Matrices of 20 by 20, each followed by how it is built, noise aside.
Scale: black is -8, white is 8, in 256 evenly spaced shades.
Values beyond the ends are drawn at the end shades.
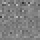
uneven rows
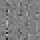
uneven columns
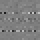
uneven rows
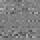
uneven rows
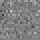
uneven rows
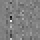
uneven columns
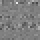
uneven rows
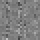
uneven columns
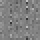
uneven columns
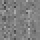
uneven columns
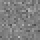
uneven rows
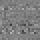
uneven rows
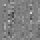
uneven columns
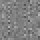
uneven columns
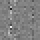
uneven columns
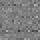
uneven rows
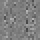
uneven columns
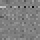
uneven rows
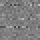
uneven rows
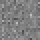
uneven columns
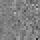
uneven columns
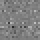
uneven rows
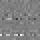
uneven rows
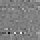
uneven rows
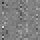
uneven columns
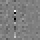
uneven columns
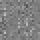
uneven columns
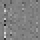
uneven columns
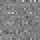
uneven rows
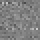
uneven rows
